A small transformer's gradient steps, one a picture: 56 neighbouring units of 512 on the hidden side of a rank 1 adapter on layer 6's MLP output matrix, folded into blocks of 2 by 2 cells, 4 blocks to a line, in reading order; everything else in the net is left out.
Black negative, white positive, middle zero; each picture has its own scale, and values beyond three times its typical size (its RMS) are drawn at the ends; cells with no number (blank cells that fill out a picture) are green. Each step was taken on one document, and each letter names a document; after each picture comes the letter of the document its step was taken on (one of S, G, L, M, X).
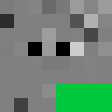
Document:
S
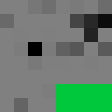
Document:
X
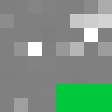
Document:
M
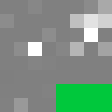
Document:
M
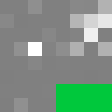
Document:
M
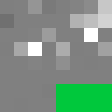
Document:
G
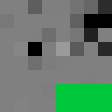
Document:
G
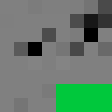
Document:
G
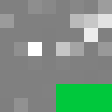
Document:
S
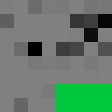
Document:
S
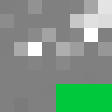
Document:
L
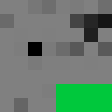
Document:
X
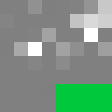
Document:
L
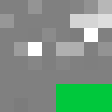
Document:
G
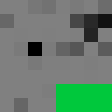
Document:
X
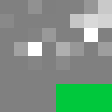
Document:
L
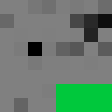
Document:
X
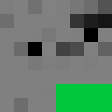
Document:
S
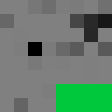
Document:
X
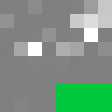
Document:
L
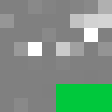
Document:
S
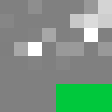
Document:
L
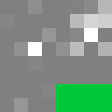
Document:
M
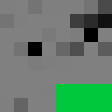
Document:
M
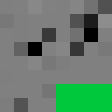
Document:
M
